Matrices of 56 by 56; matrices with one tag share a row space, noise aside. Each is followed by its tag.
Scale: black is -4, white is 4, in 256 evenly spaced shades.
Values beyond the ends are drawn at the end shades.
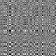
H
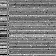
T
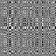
H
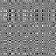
H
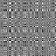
H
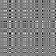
H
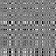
H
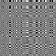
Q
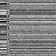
T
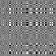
Q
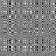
H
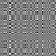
H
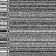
T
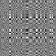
Q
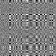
Q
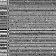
T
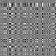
H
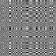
Q
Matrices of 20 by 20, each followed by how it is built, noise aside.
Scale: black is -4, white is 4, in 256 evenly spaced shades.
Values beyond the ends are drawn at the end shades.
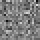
low rank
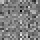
low rank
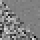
lower triangular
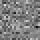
low rank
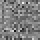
low rank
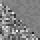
lower triangular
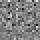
low rank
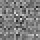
low rank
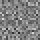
low rank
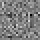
low rank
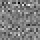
low rank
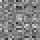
low rank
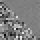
lower triangular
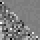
lower triangular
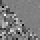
lower triangular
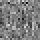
low rank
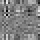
low rank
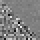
lower triangular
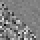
lower triangular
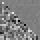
lower triangular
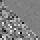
lower triangular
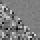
lower triangular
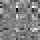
low rank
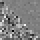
lower triangular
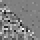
lower triangular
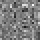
low rank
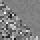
lower triangular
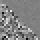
lower triangular
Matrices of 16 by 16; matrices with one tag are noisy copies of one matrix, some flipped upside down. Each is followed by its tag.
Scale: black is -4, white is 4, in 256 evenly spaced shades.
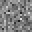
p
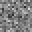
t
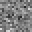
t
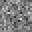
p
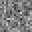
p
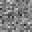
t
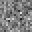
p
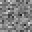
t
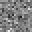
t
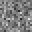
p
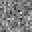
p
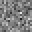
p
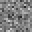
t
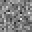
p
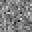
p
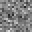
t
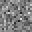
p
